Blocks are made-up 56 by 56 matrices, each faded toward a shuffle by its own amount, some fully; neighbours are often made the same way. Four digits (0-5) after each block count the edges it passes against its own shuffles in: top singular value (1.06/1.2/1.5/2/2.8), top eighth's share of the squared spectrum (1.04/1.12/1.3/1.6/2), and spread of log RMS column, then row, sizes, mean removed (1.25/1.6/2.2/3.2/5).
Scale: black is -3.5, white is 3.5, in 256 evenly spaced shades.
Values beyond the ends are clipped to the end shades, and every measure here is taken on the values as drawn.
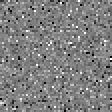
1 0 0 0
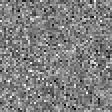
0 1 0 0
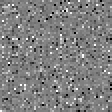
2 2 0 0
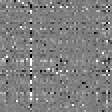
4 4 2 2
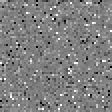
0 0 0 0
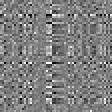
5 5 3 3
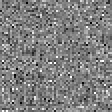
4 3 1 1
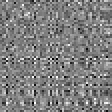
5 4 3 3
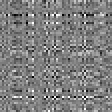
5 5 3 4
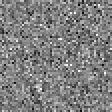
3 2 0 0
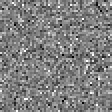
3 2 1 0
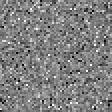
0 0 0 0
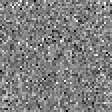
2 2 0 1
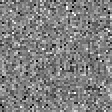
3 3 1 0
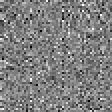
4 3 2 1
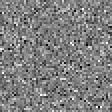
2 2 0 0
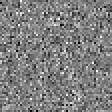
3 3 2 1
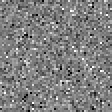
1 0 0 0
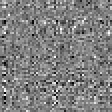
4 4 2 3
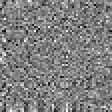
4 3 2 2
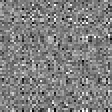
4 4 3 2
